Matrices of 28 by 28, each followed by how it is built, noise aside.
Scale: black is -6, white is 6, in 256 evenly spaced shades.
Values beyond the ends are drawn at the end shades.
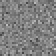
noise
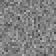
noise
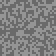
noise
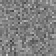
noise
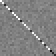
diagonal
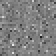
noise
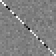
diagonal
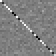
diagonal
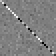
diagonal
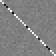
diagonal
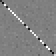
diagonal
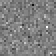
noise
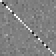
diagonal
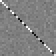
diagonal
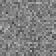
noise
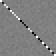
diagonal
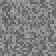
noise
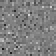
noise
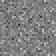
noise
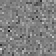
noise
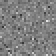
noise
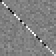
diagonal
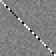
diagonal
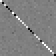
diagonal
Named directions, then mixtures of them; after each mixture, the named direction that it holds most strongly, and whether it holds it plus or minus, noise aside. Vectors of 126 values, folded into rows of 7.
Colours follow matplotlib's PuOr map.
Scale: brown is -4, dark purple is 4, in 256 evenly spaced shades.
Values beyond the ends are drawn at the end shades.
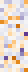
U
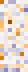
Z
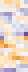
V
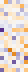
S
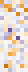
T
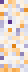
Z, minus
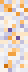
T, plus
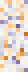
U, minus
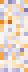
Z, plus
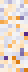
U, plus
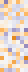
S, minus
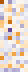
Z, plus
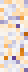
U, minus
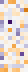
Z, minus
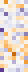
S, plus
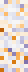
S, minus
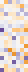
S, plus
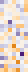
Z, minus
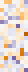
U, minus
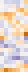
V, minus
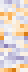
V, minus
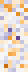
T, plus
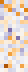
T, plus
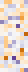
U, minus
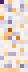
T, minus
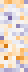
V, plus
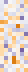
U, plus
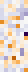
U, plus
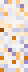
S, minus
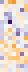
Z, minus
